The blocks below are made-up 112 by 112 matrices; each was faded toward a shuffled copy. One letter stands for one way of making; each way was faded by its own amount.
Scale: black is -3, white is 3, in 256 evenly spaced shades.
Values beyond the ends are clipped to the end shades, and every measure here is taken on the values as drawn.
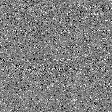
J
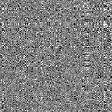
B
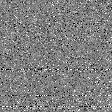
J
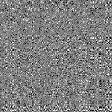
B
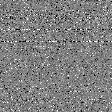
J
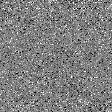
J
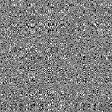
B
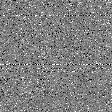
J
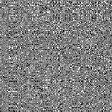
B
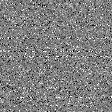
J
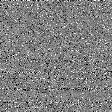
J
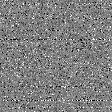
J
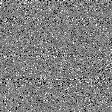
J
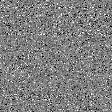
J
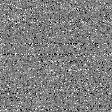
J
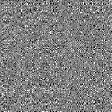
B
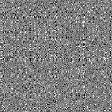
B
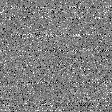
J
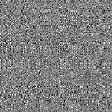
B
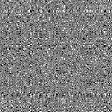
B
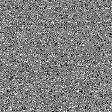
J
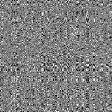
B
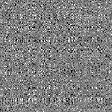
B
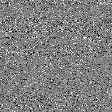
J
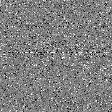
J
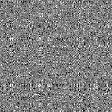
B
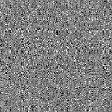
B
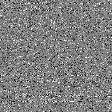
J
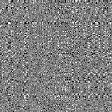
B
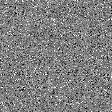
J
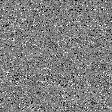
J
